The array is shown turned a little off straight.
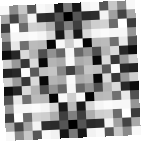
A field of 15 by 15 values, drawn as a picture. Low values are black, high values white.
No overall slope runs across the table. There is no seam. The centre is the smoothest part. It mirrors both left to right and top to bottom.
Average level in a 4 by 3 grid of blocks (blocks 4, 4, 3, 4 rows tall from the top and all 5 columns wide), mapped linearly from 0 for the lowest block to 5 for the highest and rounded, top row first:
5 0 5
1 3 1
2 4 2
5 0 5
